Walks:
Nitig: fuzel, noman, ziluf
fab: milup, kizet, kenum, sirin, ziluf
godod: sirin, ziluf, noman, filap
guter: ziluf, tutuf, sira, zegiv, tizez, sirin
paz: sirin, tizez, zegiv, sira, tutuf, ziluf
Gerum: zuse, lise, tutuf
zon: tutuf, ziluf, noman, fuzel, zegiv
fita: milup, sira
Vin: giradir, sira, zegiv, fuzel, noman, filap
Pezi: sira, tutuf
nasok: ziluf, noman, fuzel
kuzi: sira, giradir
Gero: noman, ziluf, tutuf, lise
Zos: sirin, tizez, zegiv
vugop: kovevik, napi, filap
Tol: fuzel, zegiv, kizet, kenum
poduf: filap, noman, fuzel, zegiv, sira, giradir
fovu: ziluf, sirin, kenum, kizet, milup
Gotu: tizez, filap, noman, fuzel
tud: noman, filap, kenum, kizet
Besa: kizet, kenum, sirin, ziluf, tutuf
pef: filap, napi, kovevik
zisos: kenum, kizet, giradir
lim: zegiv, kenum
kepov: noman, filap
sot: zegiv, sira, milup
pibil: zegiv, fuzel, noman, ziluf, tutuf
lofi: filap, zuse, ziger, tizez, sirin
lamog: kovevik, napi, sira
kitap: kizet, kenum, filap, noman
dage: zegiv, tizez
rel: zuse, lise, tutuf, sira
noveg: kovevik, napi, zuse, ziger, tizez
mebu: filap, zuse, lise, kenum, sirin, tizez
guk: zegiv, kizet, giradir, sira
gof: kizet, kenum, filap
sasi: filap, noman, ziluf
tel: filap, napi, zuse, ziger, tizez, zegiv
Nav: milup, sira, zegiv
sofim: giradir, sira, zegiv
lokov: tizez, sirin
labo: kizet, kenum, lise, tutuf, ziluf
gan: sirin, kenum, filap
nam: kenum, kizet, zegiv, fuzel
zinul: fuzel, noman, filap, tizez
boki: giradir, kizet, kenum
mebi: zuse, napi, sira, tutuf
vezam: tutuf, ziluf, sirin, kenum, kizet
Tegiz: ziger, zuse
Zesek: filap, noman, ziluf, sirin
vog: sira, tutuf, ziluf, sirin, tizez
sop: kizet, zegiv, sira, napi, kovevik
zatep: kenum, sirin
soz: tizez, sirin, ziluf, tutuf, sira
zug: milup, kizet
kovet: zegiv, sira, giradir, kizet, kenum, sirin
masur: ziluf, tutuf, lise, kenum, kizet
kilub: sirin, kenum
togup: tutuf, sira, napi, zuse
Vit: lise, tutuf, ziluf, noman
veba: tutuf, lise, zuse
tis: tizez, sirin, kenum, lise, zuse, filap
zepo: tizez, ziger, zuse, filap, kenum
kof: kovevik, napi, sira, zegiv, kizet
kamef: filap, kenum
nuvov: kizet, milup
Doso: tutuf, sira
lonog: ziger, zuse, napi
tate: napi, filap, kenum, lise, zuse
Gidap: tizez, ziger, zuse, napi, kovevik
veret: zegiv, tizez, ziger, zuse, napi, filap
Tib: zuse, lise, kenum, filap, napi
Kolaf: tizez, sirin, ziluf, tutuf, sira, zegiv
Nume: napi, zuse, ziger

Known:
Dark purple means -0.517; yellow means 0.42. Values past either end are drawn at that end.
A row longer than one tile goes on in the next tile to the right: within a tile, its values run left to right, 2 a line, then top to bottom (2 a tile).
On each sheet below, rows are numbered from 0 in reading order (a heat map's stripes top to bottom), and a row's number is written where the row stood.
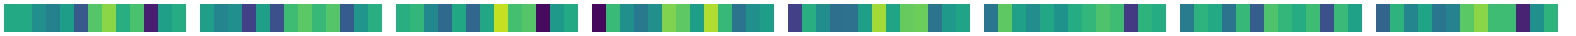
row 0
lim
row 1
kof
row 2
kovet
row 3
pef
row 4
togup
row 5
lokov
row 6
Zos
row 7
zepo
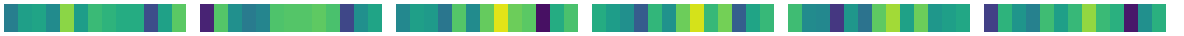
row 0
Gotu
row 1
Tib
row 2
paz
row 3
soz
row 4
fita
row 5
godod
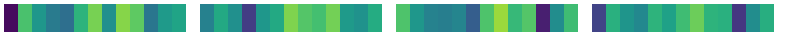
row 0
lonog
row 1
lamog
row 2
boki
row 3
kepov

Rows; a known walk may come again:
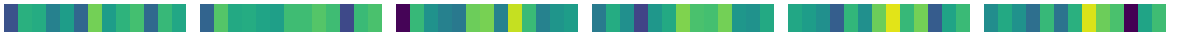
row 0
tel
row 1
vog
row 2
Gidap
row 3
lamog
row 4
soz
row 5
fab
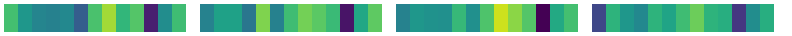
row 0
boki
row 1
Nitig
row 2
labo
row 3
kepov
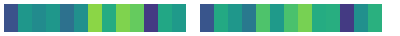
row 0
veba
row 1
Vin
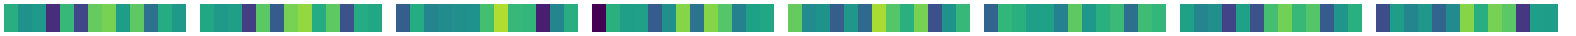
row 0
Nav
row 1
Kolaf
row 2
gof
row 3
Nume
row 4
zisos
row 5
dage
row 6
kof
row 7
tate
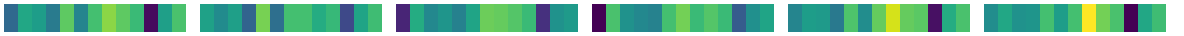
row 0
sasi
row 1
nam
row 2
tis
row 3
veret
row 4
paz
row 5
Besa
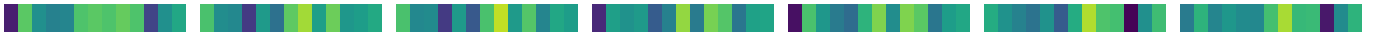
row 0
Tib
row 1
fita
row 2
sot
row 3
Tegiz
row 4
lonog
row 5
vezam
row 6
kamef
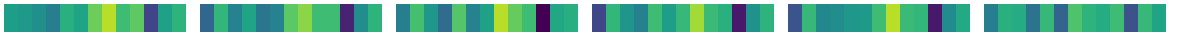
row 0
Pezi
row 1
zepo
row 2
Zesek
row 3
godod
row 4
gan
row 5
Zos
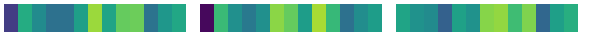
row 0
togup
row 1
pef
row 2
rel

